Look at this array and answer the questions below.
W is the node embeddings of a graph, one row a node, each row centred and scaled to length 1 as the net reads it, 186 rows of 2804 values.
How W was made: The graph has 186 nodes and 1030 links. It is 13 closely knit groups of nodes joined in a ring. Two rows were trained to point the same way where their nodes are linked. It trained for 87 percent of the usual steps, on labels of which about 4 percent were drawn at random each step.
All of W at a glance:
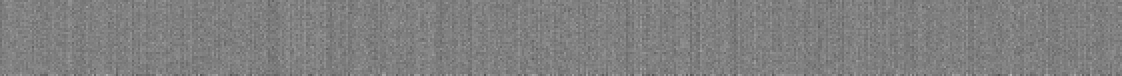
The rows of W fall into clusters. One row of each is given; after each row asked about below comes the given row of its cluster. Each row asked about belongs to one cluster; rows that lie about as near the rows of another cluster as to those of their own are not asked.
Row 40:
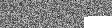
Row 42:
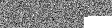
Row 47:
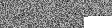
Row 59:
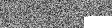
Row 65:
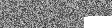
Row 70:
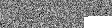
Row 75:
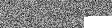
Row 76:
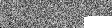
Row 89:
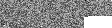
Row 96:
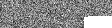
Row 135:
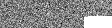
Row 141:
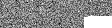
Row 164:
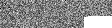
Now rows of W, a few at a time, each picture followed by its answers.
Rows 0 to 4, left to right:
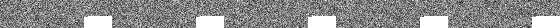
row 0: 164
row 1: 164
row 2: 76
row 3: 96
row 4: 75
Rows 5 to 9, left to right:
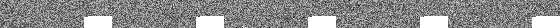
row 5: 89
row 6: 96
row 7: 96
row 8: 40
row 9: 70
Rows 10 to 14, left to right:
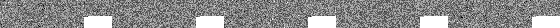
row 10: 70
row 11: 76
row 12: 47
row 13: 59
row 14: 164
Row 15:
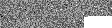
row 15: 164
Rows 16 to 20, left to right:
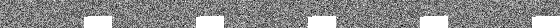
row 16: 75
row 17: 76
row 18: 59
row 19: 75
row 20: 141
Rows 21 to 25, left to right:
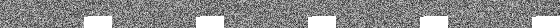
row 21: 75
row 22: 141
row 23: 40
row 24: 47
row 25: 141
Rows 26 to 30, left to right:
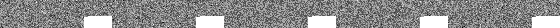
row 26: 75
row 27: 47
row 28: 42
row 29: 65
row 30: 47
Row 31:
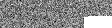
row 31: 135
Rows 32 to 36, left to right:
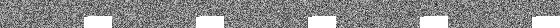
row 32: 70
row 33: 76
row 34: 96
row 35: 75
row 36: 40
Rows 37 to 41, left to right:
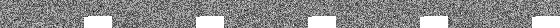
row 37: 70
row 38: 89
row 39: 47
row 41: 89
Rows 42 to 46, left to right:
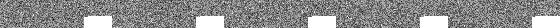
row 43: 59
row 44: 70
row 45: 65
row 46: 89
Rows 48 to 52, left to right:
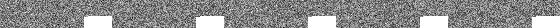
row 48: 164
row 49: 70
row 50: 75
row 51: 59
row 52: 42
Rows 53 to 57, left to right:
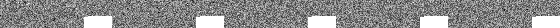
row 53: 65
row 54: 141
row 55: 42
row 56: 96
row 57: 40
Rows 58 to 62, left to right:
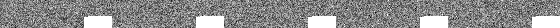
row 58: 96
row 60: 70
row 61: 135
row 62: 75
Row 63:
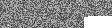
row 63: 96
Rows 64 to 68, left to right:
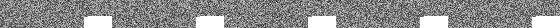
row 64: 89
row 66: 59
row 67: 42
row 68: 42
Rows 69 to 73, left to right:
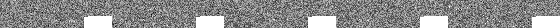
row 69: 96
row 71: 89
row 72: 164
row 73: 47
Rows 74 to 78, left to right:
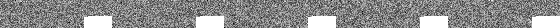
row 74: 40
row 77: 65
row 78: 75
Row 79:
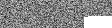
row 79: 141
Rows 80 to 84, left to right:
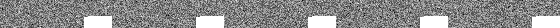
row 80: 47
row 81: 96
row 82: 141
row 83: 135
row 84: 59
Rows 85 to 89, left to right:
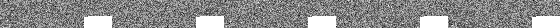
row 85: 40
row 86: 141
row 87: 47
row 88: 164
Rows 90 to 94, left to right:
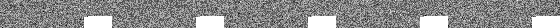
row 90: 40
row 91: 135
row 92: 59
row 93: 75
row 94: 141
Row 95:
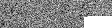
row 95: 89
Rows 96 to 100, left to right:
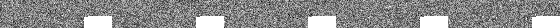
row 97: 89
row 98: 75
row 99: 96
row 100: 70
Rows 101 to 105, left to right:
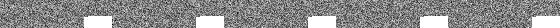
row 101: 42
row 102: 96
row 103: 96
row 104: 40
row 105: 76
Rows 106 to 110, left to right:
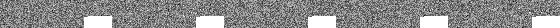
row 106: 47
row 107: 40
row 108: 141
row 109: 40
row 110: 40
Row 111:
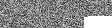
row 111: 89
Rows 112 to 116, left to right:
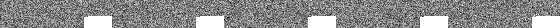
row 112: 96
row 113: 40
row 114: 42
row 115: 96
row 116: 135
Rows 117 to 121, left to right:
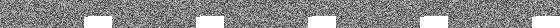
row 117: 141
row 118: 141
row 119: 76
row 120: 141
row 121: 135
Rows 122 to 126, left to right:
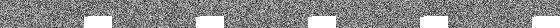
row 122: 75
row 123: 65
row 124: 65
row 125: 141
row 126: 164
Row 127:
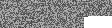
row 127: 70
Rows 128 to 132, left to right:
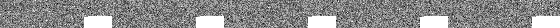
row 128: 40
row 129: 65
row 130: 59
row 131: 135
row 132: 59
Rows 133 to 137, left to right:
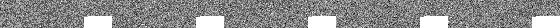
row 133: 59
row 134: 76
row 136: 141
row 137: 75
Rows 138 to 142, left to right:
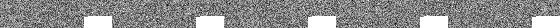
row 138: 59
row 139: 70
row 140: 164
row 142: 47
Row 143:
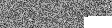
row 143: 42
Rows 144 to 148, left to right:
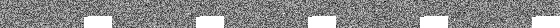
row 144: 70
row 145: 70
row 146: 141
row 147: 141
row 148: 42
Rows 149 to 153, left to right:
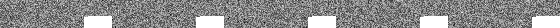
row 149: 164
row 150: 47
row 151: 96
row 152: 65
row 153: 96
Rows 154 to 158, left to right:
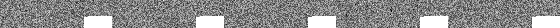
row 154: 75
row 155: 164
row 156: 47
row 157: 40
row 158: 135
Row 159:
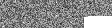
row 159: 135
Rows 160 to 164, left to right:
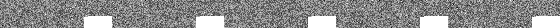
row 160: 65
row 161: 75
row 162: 59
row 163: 89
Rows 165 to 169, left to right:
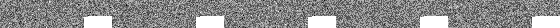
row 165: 135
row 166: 40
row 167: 70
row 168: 164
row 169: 59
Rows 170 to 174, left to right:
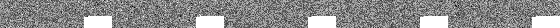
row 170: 42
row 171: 65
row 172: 89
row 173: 59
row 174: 42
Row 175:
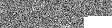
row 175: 42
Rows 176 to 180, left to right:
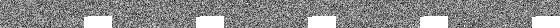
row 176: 75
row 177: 70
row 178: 76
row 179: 76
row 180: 89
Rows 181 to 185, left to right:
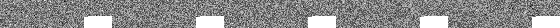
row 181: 40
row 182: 76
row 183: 42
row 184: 65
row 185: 89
